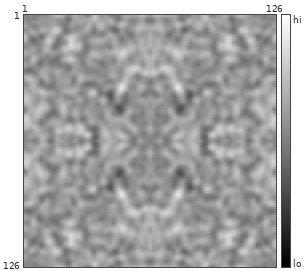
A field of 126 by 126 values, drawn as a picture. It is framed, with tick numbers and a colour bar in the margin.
Seam: none. Slope: none. Histogram: bell-shaped. Average level on the scale: 60%. Mirror symmetry: left to right and top to bottom.
